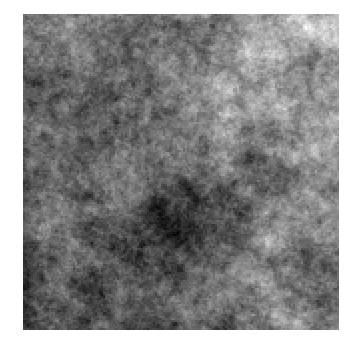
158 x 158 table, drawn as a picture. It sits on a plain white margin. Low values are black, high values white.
The values follow a bell shape. The top right is the ninth with the highest average. The field climbs toward the top right. The halves do not mirror each other.
